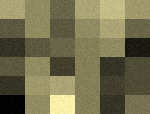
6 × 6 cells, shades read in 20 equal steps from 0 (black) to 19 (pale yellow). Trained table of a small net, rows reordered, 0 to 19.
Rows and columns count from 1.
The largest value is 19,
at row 6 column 3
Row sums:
72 57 42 43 50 53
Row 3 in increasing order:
2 4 7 8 10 11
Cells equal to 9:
1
